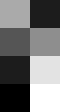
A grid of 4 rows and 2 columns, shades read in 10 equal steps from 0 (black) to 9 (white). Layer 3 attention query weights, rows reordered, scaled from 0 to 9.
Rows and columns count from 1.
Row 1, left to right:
6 1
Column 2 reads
1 5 8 9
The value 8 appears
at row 3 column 2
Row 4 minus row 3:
-1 1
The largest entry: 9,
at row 4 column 2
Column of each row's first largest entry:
1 2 2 2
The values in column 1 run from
0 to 6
